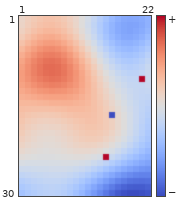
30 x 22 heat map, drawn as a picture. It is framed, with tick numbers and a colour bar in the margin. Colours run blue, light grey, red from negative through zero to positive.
Three lone cells stand out: two far higher and one far lower than their neighbours. The ninth with the lowest average is the bottom right. The top left is the ninth with the highest average. There are no regular stripes. Values rise toward the top left. On average the colour sits 50% of the way up the scale.
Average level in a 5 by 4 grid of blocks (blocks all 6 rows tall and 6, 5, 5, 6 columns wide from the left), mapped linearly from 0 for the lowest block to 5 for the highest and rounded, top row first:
4421 | 5532 | 4432 | 3332 | 2210
